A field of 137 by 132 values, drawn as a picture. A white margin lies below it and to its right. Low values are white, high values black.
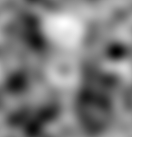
Overall the values sit about 50% of the way up the scale. There are no lone odd cells. The field is smooth, with broad soft blobs. Stripes running up and down repeat 2 times from left to right. No row or column stands out. The ninth with the lowest average is the top middle.
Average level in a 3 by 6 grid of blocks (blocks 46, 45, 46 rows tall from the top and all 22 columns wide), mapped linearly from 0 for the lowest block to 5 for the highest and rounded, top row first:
351022
441243
453453
